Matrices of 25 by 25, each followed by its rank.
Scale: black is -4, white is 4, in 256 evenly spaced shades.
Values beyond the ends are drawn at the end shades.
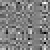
three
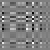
one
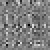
three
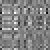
three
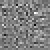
five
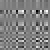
one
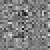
five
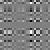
one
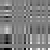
one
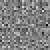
five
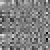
three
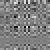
two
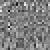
five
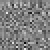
five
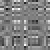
two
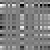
one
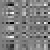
two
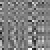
two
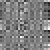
two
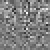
five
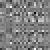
three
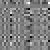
two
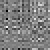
three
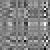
two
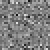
five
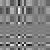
one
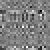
three
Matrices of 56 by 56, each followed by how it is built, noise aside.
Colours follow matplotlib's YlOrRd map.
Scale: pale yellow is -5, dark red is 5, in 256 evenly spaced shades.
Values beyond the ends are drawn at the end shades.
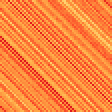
Toeplitz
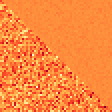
lower triangular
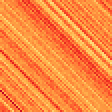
Toeplitz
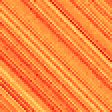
Toeplitz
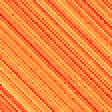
Toeplitz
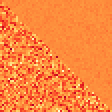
lower triangular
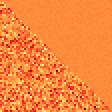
lower triangular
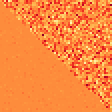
upper triangular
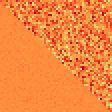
upper triangular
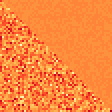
lower triangular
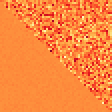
upper triangular
